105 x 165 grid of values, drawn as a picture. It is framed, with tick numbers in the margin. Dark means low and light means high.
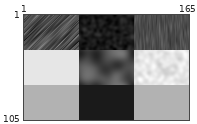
It is made of 3 by 3 panels. Panel 1,1: low, slanting up to the right. Panel 1,2: very low, blotchy, faint in contrast. Panel 1,3: low, streaked downward, faint in contrast. Panel 2,1: very high, flat. Panel 2,2: low, smooth. Panel 2,3: very high, blotchy, faint in contrast. Panel 3,1: high, flat. Panel 3,2: very low, flat. Panel 3,3: high, flat.
